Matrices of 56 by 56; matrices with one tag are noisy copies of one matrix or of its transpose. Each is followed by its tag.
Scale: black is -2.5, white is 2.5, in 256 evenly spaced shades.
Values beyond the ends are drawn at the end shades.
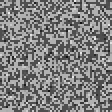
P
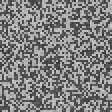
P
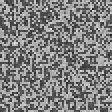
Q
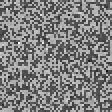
P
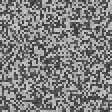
P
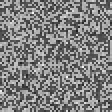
P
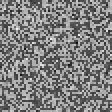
P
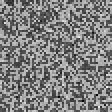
Q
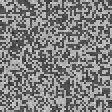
Q
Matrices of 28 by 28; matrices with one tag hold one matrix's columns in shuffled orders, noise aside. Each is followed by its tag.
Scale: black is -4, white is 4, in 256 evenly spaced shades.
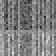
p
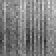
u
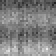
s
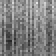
u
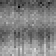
s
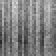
u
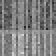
p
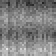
s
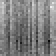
u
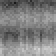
s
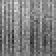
u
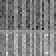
p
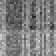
p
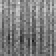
u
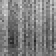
u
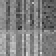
p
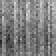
u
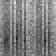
u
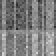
p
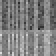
p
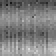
s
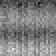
s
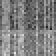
p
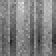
u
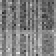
p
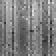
u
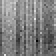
u
